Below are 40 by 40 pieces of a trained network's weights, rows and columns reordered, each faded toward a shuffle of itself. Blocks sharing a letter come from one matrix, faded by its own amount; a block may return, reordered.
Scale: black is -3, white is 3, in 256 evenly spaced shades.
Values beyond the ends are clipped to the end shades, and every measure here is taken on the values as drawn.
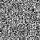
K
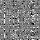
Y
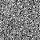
K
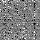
Y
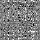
Y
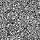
K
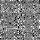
Y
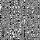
Y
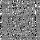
Y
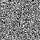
K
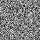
K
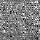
Y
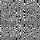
Y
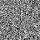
K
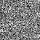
K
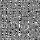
Y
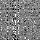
Y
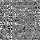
Y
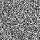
K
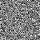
K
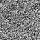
K
